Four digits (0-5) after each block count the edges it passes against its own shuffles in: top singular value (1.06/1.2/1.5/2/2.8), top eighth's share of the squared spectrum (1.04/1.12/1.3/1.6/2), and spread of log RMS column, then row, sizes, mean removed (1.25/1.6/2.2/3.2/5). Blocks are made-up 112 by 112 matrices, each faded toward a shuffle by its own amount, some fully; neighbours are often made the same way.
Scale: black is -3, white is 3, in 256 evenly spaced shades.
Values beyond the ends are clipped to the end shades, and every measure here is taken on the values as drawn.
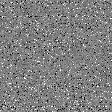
1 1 0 2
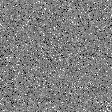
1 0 0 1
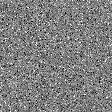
1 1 0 0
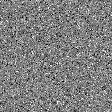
3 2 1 0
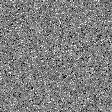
1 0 0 0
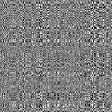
5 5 4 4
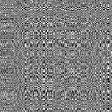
5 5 4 4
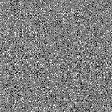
4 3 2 2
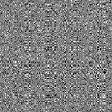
5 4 3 3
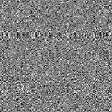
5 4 3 3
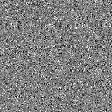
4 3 1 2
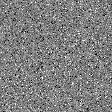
0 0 1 0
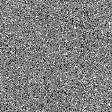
0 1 2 0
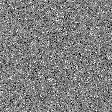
0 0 0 0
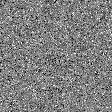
0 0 0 0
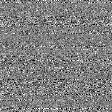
1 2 0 4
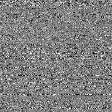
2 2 0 4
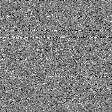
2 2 0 3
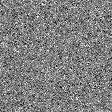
0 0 0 0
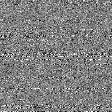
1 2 0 4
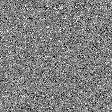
0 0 0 2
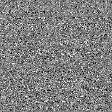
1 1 0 3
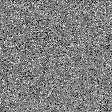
0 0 0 0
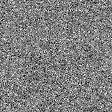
0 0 0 1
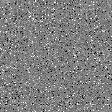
3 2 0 1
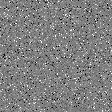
3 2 0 1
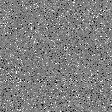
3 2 0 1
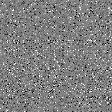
4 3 1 2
